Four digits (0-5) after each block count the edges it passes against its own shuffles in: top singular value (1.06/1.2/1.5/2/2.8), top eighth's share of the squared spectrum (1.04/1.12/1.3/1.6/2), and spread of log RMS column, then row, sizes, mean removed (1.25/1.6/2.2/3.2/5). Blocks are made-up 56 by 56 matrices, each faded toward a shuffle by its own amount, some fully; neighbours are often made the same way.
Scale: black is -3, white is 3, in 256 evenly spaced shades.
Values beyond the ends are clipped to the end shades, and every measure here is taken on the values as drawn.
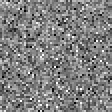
1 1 0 0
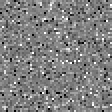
0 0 0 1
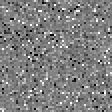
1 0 0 1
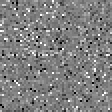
1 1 0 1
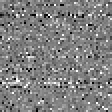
2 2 0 2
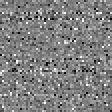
1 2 0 2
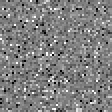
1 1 0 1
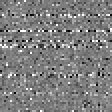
2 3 0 3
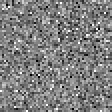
0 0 0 0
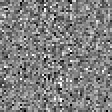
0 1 3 0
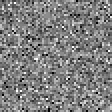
0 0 0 0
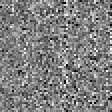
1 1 3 0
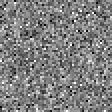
0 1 1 0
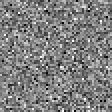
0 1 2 0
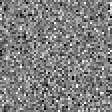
0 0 1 0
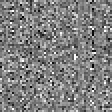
1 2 3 0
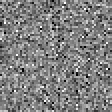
0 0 1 0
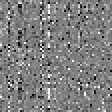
4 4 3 1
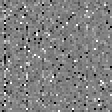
3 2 1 0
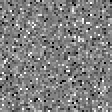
2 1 0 0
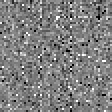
3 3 1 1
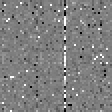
4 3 1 0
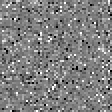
3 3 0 1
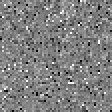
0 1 0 0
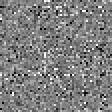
1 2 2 2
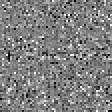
1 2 0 2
